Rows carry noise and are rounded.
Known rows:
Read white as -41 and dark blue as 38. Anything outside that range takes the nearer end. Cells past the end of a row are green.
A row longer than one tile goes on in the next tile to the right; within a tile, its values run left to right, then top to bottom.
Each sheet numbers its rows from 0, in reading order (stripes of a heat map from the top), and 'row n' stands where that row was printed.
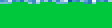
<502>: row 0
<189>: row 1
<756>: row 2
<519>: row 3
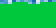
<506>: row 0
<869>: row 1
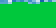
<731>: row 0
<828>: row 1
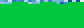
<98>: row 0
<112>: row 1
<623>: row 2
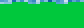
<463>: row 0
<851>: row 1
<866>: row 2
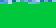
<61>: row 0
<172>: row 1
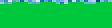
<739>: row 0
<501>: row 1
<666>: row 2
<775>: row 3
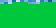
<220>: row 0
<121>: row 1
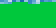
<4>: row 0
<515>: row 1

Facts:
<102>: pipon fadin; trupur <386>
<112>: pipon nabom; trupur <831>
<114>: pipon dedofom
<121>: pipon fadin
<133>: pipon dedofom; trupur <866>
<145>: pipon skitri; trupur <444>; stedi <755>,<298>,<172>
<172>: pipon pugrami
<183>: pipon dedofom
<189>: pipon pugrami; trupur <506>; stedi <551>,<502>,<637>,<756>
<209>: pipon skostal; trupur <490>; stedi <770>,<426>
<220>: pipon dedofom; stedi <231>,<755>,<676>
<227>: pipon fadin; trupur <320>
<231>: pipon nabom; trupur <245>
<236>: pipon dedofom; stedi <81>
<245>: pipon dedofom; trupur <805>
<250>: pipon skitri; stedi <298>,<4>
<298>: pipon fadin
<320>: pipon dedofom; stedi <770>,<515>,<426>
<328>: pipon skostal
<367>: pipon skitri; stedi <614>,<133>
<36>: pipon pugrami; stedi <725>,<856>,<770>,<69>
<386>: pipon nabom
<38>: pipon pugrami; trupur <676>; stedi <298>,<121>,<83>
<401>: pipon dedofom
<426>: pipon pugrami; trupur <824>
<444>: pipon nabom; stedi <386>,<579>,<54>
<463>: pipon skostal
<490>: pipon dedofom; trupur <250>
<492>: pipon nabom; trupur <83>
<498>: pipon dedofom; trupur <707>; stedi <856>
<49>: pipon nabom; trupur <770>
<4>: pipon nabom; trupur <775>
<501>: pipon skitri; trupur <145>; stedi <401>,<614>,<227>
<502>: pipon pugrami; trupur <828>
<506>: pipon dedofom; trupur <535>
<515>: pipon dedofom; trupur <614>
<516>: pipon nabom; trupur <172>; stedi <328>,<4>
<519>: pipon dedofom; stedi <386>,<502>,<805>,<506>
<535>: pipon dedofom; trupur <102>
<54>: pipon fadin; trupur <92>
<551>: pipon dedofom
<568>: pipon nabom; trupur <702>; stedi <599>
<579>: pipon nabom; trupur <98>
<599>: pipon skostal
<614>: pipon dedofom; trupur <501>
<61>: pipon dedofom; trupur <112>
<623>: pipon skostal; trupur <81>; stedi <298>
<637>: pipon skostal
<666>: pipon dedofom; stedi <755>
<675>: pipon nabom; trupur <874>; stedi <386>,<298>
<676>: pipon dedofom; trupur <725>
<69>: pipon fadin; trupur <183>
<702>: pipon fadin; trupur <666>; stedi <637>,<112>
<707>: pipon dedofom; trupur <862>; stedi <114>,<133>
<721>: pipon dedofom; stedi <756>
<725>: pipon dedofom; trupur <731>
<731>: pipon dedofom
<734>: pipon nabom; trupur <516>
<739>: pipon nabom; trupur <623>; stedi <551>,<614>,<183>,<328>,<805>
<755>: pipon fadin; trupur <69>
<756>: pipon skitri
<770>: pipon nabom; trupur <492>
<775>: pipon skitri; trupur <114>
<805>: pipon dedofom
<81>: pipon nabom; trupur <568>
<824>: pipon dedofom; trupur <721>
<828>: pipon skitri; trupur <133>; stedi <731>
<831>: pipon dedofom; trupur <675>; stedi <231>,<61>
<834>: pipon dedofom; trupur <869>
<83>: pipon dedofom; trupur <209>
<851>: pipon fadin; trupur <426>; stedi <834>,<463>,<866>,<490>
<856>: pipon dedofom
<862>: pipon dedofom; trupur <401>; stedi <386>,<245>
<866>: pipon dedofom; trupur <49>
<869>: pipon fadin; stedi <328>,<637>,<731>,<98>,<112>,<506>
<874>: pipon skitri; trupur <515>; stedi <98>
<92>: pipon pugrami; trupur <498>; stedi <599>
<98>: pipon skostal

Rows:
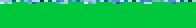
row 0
<599>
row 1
<145>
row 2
<69>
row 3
<568>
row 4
<675>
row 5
<209>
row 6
<298>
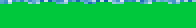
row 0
<721>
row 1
<755>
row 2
<54>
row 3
<38>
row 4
<637>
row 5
<856>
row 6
<516>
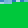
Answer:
<231>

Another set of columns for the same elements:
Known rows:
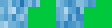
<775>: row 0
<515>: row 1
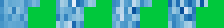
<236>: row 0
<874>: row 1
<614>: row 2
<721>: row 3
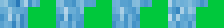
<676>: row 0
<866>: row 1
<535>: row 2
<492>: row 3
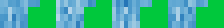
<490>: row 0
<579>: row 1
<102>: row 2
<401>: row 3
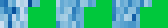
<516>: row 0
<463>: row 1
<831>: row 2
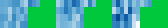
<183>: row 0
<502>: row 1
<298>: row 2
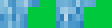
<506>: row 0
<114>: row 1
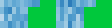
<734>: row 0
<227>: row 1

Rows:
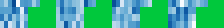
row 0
<869>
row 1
<4>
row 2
<501>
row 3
<623>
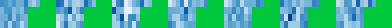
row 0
<851>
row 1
<739>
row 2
<568>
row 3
<98>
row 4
<112>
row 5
<519>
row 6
<637>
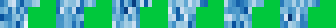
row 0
<145>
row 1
<707>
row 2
<189>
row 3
<386>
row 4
<426>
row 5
<862>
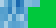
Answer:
<172>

